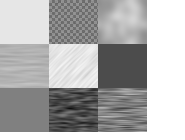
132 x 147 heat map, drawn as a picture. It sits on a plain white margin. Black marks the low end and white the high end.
It is made of 3 by 3 panels. Panel 1,1: very high, flat. Panel 1,2: middling, checkered. Panel 1,3: high, smooth. Panel 2,1: high, streaked across, faint in contrast. Panel 2,2: very high, slanting up to the right, faint in contrast. Panel 2,3: low, flat. Panel 3,1: middling, flat. Panel 3,2: low, streaked across. Panel 3,3: middling, streaked across.
